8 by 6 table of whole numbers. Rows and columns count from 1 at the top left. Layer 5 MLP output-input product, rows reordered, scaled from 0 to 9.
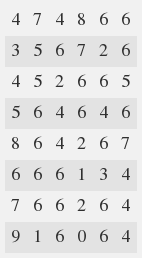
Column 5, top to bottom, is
6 2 6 4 6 3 6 6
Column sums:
46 42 38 32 39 42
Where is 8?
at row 1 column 4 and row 5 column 1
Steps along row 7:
down same down up down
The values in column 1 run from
3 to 9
